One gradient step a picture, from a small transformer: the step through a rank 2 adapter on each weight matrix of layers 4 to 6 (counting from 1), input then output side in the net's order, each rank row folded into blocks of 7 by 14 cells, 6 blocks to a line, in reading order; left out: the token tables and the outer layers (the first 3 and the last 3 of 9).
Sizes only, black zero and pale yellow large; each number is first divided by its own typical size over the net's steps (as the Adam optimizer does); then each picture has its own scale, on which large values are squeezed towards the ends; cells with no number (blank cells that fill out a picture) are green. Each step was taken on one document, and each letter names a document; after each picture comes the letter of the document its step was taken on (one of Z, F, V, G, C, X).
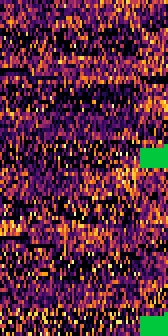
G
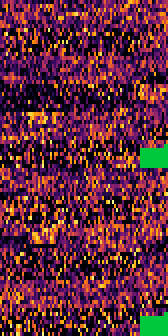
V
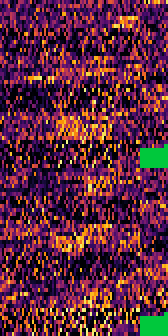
G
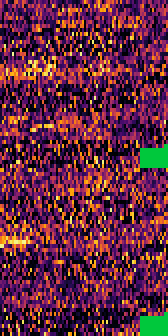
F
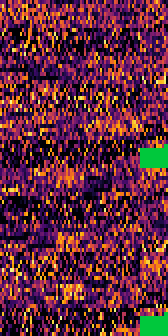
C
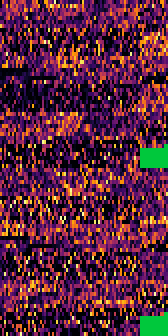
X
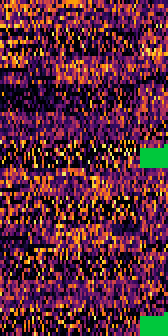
V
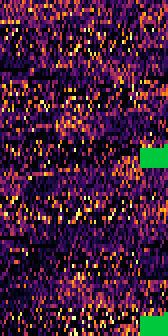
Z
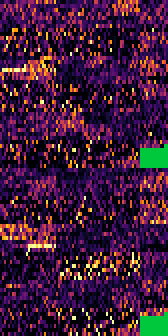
Z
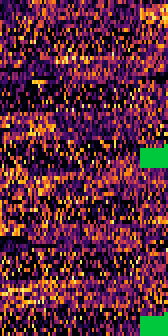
V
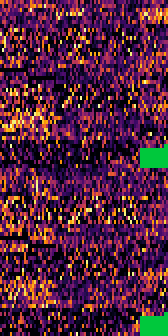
Z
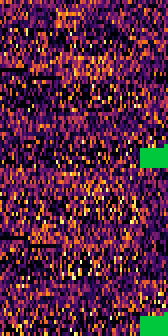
G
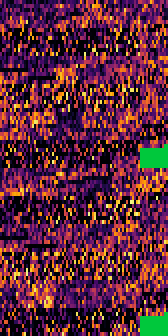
C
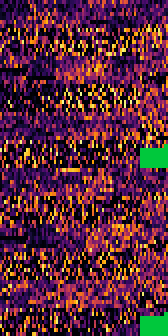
V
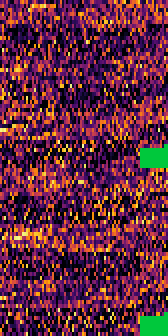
F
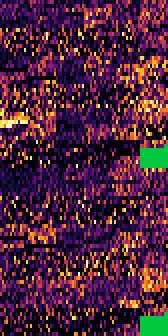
Z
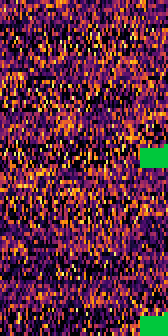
F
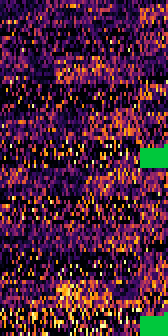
G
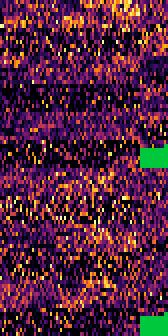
X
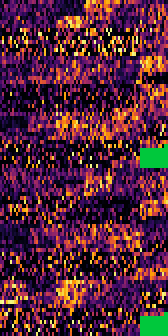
V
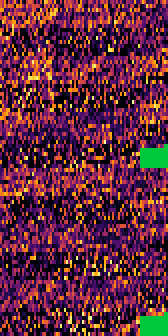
F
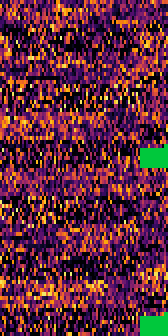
F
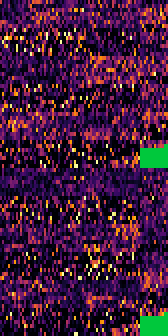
Z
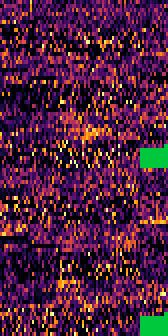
G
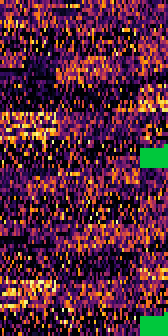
V
